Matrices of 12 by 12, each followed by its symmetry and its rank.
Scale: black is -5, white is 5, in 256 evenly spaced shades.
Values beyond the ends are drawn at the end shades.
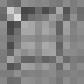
symmetric, rank two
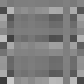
neither, rank one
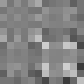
symmetric, rank two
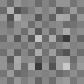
symmetric, rank two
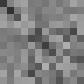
symmetric, full rank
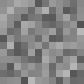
symmetric, full rank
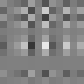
neither, rank one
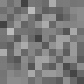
symmetric, full rank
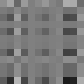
neither, rank one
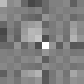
symmetric, rank two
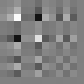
symmetric, rank one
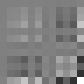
symmetric, rank one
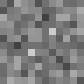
symmetric, full rank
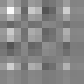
symmetric, rank one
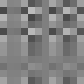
neither, rank one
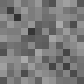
symmetric, full rank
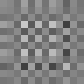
symmetric, rank one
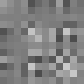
symmetric, rank two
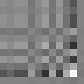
symmetric, rank one
